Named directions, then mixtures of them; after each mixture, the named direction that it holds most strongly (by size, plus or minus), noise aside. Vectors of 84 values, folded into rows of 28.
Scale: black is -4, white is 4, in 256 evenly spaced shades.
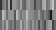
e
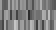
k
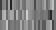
e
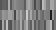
e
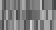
k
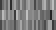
e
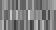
k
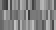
k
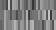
k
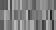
k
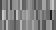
e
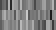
e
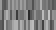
k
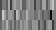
e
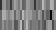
e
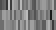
e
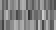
k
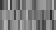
e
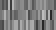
k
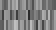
k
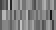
e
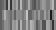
e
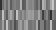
e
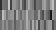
e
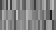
e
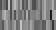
e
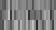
k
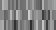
k
